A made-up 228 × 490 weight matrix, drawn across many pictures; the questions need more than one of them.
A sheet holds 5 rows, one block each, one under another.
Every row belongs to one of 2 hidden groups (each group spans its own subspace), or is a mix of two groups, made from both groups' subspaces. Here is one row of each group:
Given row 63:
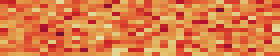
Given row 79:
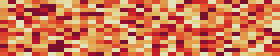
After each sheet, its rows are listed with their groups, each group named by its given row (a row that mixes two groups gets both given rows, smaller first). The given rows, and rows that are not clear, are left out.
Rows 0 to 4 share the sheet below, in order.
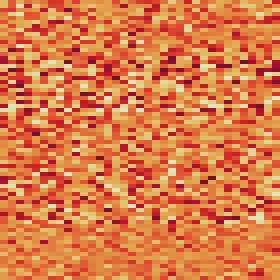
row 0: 79
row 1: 79
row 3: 79
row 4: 79
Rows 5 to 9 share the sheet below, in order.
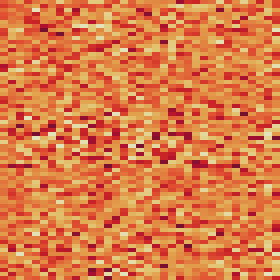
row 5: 63
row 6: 79
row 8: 63 and 79
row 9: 63
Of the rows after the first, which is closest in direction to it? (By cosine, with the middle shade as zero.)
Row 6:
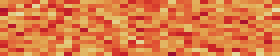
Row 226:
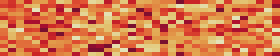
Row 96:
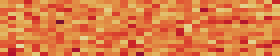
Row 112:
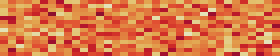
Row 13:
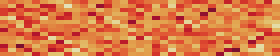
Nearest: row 96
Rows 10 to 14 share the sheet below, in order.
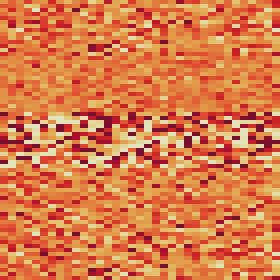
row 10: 63
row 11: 63
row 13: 79
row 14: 63
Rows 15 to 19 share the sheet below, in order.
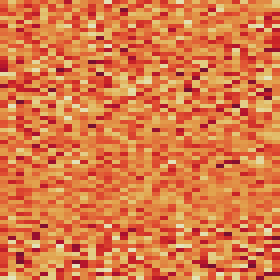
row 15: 63
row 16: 79
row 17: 79
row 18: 79
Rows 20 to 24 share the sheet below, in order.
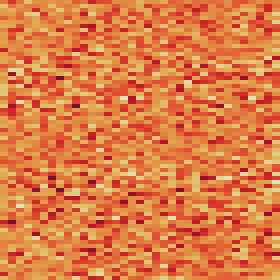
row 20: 63
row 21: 79
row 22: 63
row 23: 79
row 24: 63
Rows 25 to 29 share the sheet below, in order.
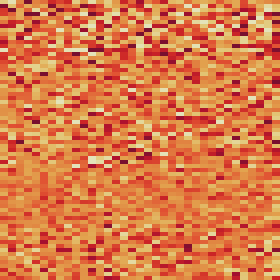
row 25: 63
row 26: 79
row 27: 63
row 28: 63
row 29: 63
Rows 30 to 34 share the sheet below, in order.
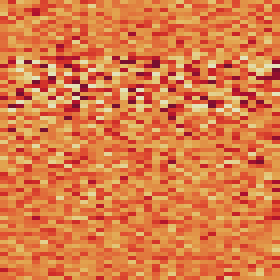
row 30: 79
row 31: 79
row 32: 79
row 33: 63
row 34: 79
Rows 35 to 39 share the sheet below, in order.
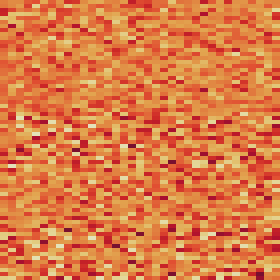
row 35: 79
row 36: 63
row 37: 79
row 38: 63
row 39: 79
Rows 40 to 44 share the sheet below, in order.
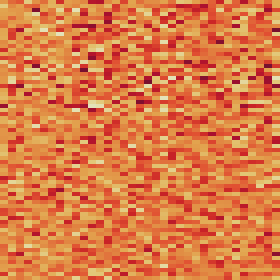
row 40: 63
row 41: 63
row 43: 79
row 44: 63
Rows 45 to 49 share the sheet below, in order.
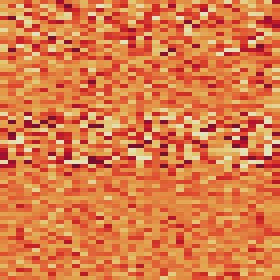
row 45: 79
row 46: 63
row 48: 79
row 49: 63 and 79
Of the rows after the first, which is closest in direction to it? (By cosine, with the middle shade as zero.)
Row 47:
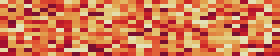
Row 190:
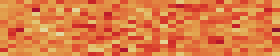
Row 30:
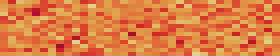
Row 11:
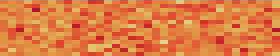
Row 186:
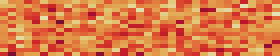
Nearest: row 30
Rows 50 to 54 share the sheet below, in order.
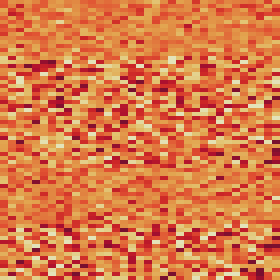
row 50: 79
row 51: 79
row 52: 63
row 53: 63 and 79
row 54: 79
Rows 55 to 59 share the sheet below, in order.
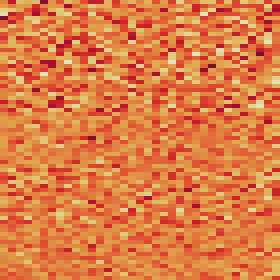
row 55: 79
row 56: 79
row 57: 63
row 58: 63 and 79
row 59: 63
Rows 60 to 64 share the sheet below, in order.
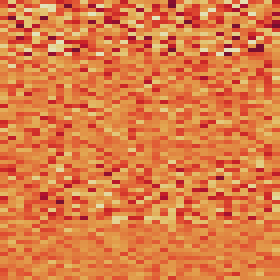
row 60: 79
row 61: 63
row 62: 79
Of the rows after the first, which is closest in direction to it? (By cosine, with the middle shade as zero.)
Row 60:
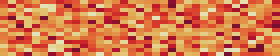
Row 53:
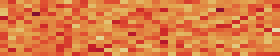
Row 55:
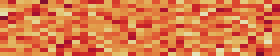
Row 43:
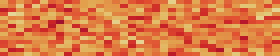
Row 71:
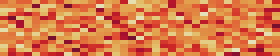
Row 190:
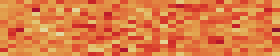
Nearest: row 71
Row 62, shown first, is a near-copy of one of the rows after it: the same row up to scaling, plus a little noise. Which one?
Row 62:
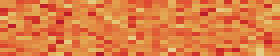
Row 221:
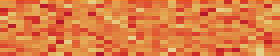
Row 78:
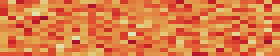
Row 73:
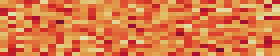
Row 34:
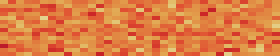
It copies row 221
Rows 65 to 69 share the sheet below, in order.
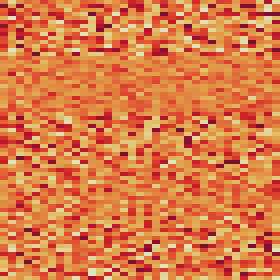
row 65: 63 and 79
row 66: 79
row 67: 79
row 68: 79
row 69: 63
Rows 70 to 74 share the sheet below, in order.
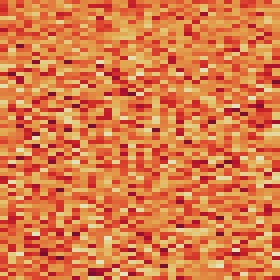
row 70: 79
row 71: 79
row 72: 79
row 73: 79
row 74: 63
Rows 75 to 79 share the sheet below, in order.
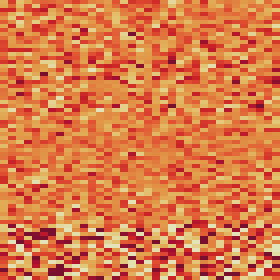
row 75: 79
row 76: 79
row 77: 79
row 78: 79
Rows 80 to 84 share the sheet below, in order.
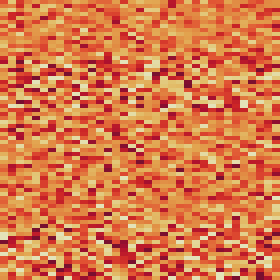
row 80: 79
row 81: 79
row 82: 79
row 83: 63
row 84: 79
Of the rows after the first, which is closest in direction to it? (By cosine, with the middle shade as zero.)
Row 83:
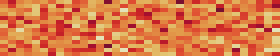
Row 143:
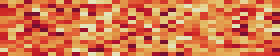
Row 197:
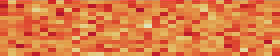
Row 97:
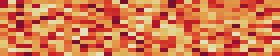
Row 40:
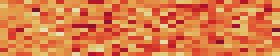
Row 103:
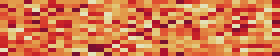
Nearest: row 103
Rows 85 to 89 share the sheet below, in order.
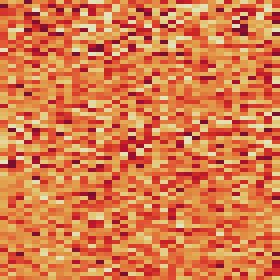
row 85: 63
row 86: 63
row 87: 79
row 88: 63
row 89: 63
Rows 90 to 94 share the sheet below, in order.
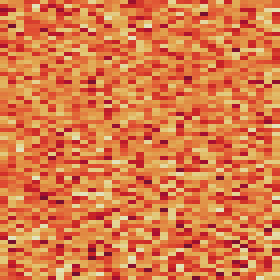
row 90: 63 and 79
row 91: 63
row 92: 63 and 79
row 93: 63
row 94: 63 and 79
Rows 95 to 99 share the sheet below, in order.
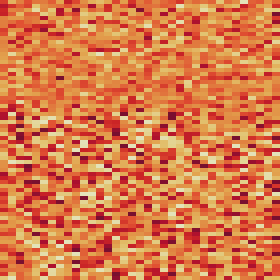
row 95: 63 and 79
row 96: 79
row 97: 79
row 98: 63
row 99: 63 and 79
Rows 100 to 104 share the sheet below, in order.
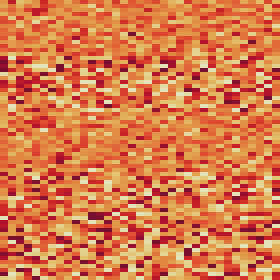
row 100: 79
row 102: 79
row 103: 63
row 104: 79
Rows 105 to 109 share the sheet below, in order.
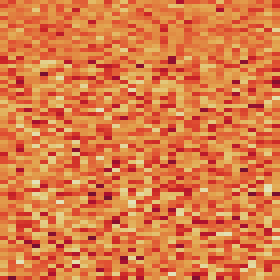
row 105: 63
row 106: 79
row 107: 63 and 79
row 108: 63 and 79
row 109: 79
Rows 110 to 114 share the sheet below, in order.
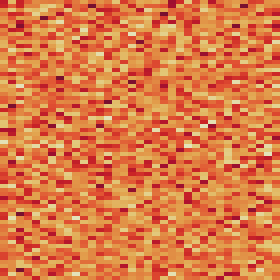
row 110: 79
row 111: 63 and 79
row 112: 63 and 79
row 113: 79
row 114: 79
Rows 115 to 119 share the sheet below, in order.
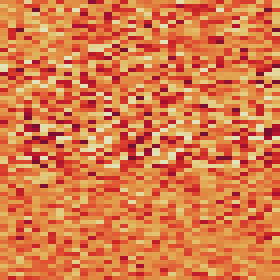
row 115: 63
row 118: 79
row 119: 79
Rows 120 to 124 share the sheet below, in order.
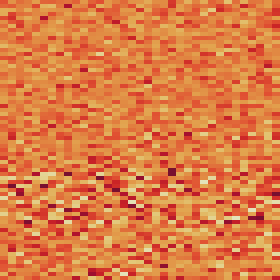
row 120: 79
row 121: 63
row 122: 63
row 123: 79
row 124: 63
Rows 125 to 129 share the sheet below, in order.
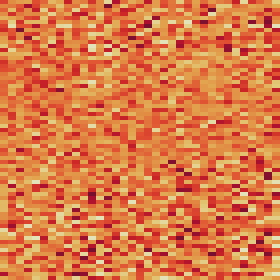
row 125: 63
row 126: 63
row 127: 79
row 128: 63 and 79
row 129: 63
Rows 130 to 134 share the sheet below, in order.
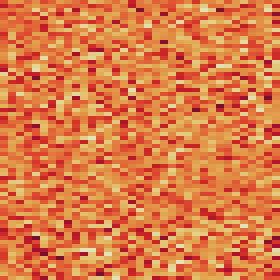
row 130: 63 and 79
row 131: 79
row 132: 63
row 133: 79
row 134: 63
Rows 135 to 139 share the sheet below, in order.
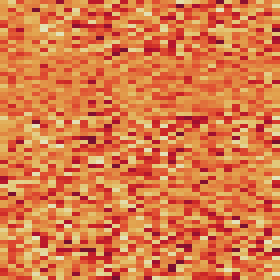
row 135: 63
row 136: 63
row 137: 63
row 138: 79
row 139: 63
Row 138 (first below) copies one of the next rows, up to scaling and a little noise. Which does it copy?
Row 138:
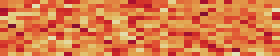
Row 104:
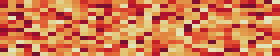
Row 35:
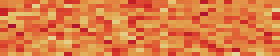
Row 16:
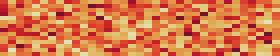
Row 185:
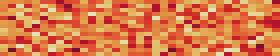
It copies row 35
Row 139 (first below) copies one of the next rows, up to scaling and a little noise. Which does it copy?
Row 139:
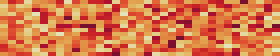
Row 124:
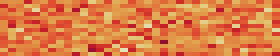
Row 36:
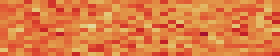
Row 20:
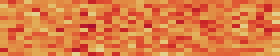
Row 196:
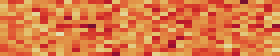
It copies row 196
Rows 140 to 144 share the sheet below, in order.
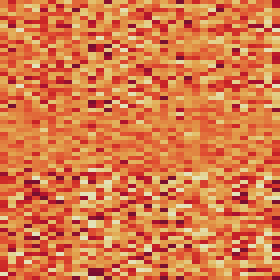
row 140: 63
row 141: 63
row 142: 63 and 79
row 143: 63
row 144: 63
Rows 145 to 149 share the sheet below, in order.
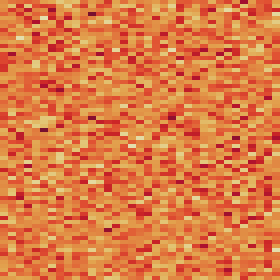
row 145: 79
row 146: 63 and 79
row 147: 79
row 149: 63
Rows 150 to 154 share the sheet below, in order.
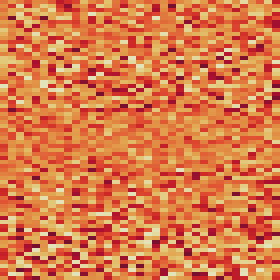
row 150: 79
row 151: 63 and 79
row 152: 63 and 79
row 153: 63 and 79
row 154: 79
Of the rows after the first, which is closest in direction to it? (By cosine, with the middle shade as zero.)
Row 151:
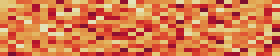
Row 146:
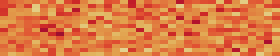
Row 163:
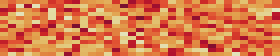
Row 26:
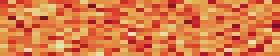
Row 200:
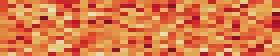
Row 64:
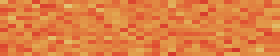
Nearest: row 26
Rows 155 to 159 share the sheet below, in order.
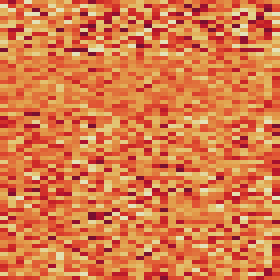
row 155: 63
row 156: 63
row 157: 63
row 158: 63
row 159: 63
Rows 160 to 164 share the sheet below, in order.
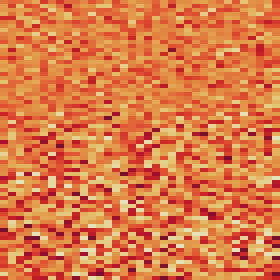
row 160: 79
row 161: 63
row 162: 63
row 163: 79
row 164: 63
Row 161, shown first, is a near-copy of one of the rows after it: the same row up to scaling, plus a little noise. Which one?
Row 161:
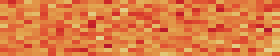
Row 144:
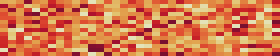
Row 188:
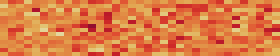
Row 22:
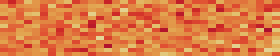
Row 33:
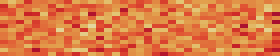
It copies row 22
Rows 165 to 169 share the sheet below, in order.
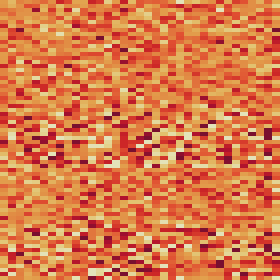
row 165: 63
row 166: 79
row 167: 63
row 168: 63
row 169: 63
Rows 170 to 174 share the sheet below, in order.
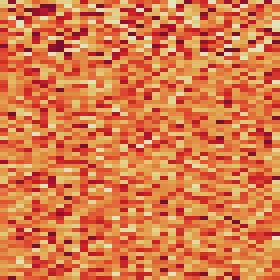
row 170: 79
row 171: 63
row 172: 63 and 79
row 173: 79
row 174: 79
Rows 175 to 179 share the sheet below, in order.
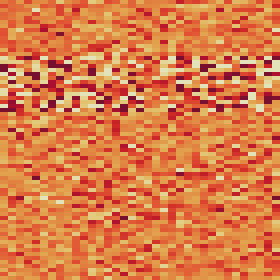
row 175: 63
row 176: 79
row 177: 79
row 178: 63
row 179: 63
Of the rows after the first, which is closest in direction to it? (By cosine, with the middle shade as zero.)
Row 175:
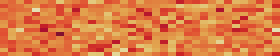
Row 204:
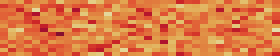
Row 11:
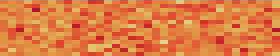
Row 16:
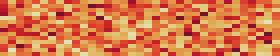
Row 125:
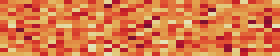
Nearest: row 204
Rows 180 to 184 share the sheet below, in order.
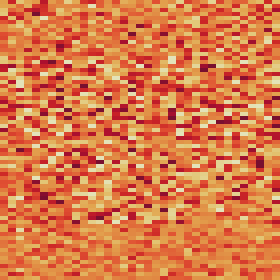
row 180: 79
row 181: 79
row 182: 79
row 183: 63
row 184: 79
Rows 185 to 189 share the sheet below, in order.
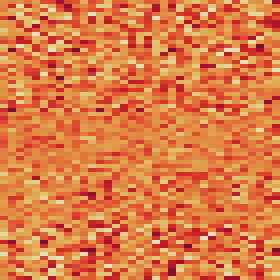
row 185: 79
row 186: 79
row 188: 63
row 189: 63 and 79
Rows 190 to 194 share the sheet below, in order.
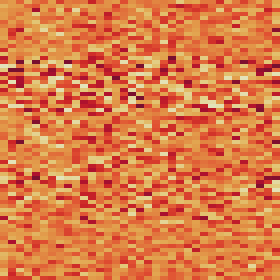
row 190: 63
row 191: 79
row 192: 63
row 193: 63 and 79
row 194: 79
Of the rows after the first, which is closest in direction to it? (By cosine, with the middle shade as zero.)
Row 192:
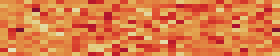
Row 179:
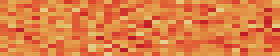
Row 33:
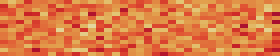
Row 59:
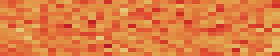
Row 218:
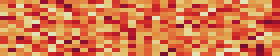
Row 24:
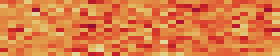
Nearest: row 24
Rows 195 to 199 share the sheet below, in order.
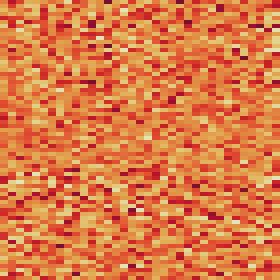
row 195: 63
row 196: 63
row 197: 63 and 79
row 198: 79
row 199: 79
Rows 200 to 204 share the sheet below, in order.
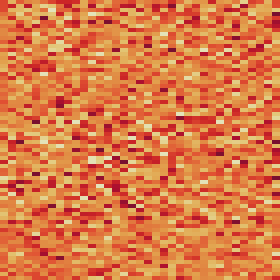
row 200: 79
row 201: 79
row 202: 63
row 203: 79
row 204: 63
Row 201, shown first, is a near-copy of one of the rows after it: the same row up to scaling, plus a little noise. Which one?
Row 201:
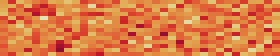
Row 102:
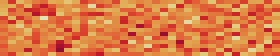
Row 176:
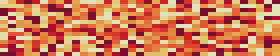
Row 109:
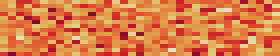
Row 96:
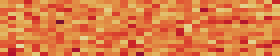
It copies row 102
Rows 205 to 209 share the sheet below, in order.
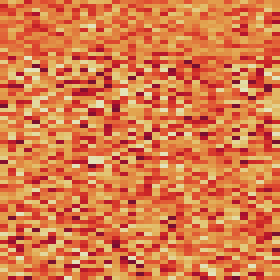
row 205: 63
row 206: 63 and 79
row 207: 63
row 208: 79
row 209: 79
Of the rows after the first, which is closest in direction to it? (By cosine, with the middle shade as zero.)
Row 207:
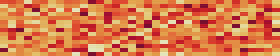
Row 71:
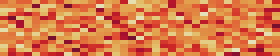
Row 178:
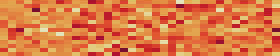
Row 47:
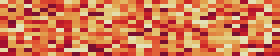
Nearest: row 178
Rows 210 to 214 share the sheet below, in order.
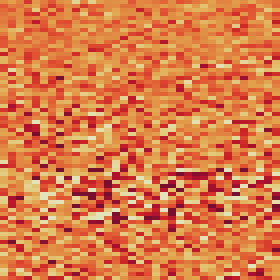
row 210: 63
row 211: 79
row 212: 63 and 79
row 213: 63
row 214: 79
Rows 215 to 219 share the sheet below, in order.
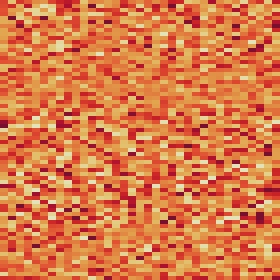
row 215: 79
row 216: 79
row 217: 79
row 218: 79
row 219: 63 and 79
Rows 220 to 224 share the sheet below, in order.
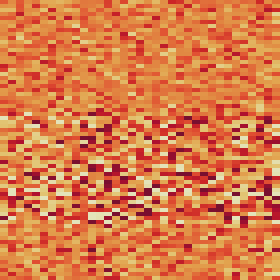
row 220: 63 and 79
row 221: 79
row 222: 63
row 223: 63
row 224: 63
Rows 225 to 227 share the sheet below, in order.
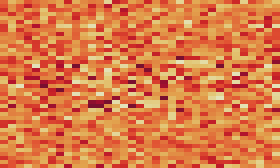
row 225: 63
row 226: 63
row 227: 79
